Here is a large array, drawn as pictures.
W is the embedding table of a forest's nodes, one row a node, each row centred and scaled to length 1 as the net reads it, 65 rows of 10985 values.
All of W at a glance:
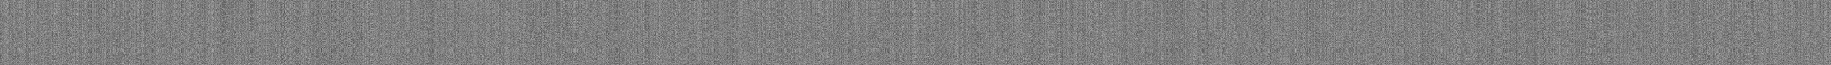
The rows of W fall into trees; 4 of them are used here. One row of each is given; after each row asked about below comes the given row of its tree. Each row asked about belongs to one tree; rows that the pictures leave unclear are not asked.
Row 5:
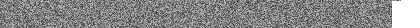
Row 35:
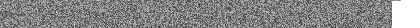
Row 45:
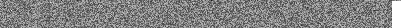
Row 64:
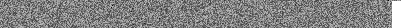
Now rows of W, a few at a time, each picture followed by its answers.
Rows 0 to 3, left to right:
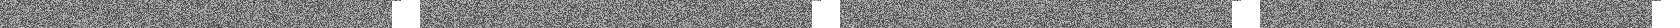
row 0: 64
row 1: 5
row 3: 35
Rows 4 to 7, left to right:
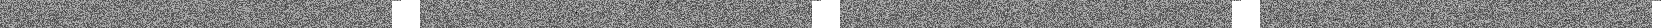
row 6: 5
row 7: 5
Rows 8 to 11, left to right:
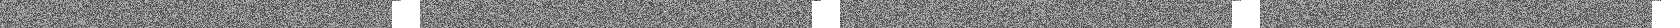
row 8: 64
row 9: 35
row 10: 5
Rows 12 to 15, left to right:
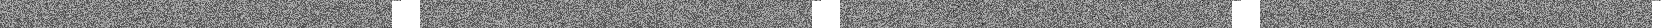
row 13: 64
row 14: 64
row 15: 35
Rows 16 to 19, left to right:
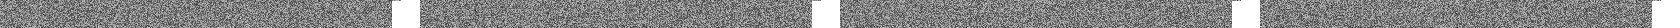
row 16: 45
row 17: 5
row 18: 5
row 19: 5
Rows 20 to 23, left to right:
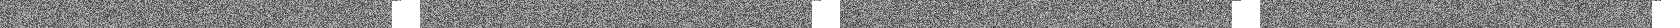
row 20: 64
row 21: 5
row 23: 64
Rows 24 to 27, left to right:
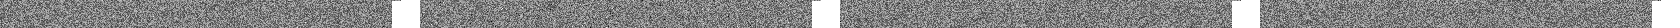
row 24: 5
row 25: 35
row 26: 5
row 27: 5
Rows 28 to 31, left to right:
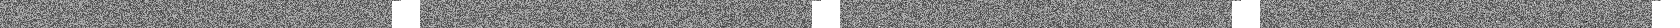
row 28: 64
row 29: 5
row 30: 64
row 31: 35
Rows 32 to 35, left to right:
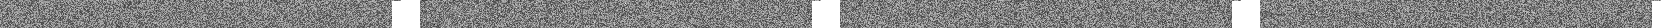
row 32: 35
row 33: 45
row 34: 45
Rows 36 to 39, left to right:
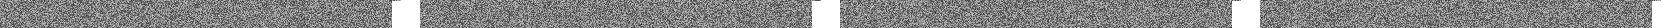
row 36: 45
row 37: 35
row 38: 64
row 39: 45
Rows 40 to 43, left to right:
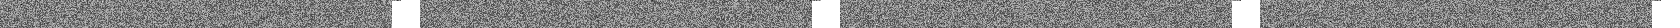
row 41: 45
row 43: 5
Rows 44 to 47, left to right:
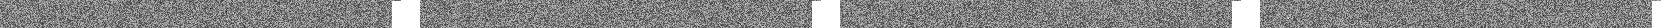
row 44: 35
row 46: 35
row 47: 64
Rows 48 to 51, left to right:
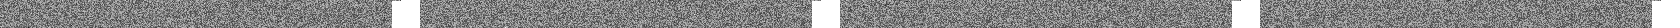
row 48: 5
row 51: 5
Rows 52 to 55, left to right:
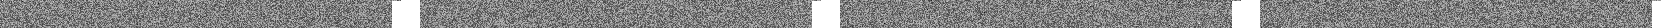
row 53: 64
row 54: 64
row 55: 45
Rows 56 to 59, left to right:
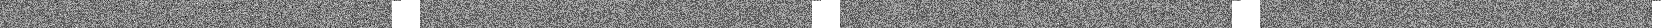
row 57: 5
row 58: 45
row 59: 45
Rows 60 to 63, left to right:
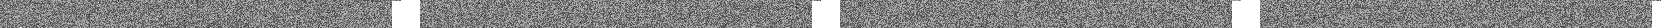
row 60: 64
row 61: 5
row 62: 45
